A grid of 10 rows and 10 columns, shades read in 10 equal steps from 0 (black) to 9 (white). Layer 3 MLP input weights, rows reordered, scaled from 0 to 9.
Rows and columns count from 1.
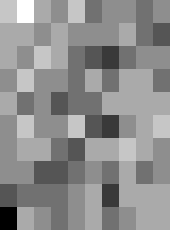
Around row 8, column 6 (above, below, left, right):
6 6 4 4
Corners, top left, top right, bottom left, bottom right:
7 5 0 6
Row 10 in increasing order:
0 4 4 5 5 5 6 6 6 6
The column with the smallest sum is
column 7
